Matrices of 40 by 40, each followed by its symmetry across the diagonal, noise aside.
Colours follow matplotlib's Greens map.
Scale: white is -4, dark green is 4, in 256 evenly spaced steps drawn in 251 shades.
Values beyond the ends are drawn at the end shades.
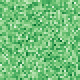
neither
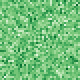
antisymmetric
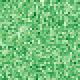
neither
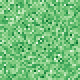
symmetric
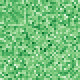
symmetric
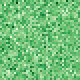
neither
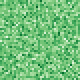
antisymmetric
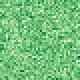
neither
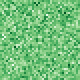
antisymmetric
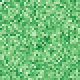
symmetric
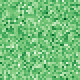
antisymmetric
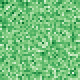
symmetric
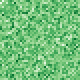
symmetric
